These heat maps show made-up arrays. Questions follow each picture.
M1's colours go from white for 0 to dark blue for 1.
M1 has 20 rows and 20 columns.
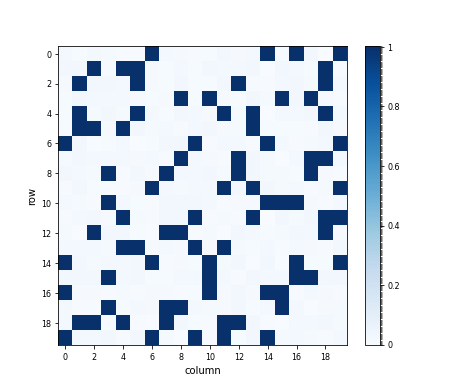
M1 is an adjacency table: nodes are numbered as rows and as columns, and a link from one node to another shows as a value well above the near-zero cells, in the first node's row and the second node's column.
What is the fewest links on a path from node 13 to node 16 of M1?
4
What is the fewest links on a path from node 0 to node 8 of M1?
4
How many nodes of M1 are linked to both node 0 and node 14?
3
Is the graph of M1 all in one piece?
yes
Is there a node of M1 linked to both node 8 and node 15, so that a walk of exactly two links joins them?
yes
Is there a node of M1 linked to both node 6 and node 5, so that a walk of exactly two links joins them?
no
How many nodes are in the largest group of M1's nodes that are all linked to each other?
4
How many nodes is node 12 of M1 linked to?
4
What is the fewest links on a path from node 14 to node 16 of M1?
1
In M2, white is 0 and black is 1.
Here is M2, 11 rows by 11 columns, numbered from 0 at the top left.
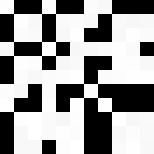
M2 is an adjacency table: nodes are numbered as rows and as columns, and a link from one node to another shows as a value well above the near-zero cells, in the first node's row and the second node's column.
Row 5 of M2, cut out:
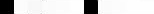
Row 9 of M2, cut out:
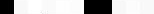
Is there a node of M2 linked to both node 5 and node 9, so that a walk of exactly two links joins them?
yes
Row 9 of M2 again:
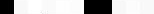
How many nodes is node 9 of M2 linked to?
3
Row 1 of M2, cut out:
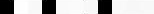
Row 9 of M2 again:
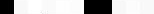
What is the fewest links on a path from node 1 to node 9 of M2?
2
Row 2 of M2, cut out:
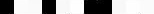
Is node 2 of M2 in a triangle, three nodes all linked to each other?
yes
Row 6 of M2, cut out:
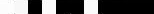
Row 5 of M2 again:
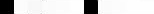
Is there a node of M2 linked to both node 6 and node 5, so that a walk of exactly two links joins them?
no
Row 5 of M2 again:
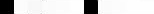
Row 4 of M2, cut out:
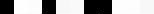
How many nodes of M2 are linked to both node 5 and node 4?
2
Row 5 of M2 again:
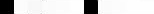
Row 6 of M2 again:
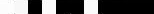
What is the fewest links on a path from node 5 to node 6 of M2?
1
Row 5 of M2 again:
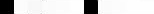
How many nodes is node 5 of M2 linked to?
2
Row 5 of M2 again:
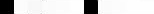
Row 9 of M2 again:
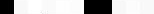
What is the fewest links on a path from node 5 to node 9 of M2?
2
